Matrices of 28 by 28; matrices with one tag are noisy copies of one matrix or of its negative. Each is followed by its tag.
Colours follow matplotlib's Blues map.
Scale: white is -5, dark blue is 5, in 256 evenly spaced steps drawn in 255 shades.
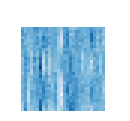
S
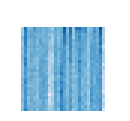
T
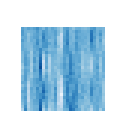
S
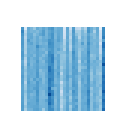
T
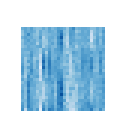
S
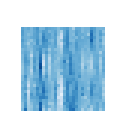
S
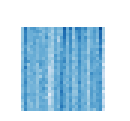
T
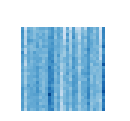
T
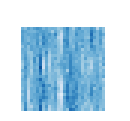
S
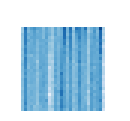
T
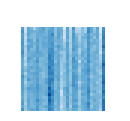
T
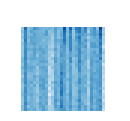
T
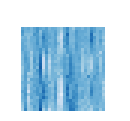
S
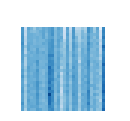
T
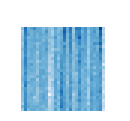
T
